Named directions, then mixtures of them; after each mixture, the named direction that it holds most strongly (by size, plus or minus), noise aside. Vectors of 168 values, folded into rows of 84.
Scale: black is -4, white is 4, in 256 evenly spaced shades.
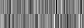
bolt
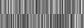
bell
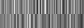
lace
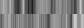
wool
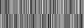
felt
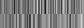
lace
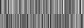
bell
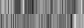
wool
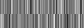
bolt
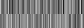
bell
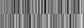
lace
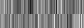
bolt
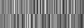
lace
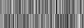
bolt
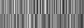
lace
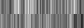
wool
